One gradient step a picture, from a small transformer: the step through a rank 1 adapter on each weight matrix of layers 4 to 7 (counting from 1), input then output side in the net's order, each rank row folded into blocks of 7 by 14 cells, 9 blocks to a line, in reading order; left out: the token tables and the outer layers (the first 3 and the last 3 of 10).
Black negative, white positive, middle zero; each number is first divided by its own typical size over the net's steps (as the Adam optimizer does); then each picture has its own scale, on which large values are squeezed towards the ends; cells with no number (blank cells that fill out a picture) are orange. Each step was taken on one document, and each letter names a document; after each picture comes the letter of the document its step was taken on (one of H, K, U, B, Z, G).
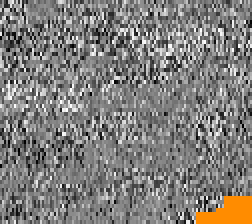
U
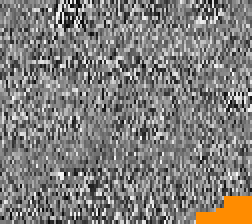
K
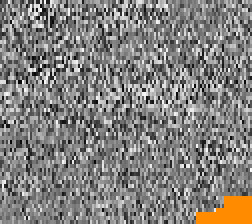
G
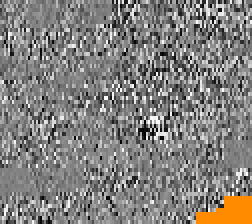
K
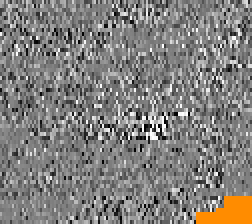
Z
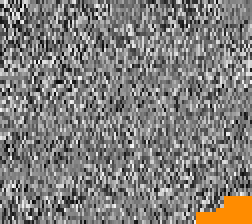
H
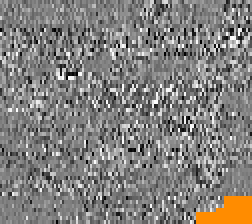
Z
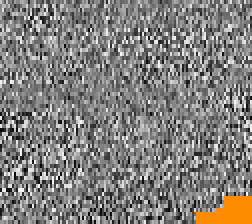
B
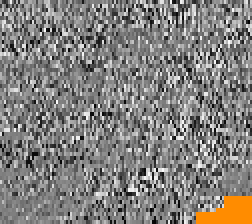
G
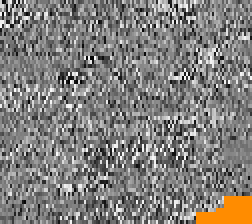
G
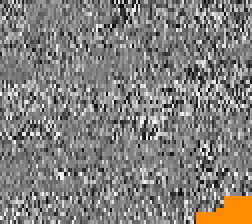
K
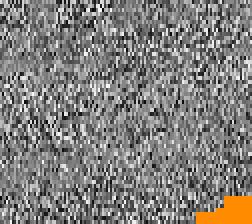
H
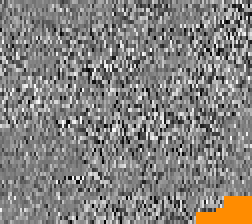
Z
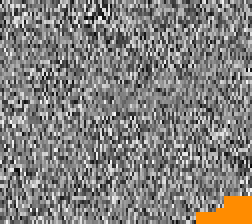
H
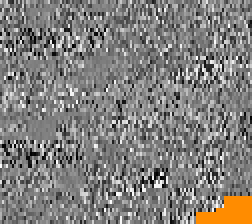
U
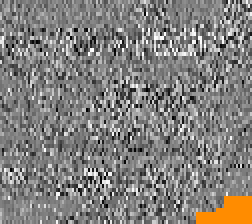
Z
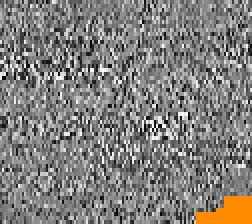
G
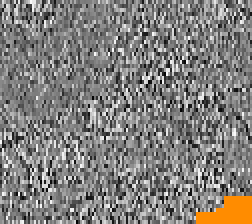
B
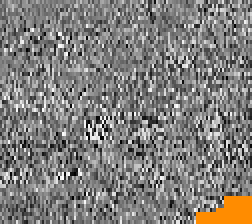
U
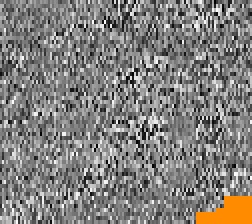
K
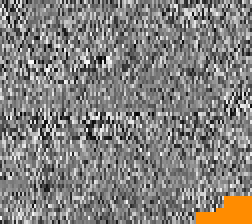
K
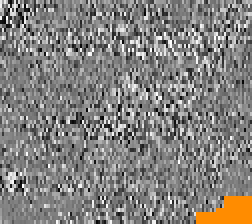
Z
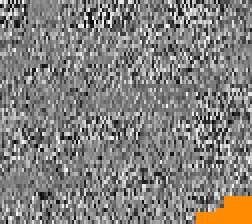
K
